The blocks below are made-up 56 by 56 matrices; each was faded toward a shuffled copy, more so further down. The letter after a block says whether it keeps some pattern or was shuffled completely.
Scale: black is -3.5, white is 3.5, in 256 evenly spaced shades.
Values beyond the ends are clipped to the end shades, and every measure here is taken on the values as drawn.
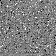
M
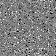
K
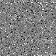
K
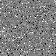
K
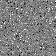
M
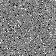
M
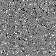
K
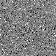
M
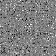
K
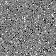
M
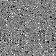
K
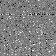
K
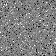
M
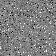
M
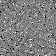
M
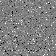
K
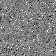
M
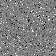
M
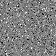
M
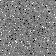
M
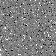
K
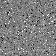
M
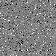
K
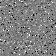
K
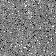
K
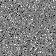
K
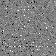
K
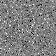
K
